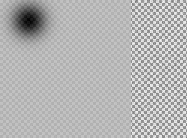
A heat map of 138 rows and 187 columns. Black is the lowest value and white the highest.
Mirror symmetry: none. Average level on the scale: 70%. Dips: one, in the top left. Ninth with the lowest average: top left. Seam: vertical, 70% of the way across, the left part calmer.
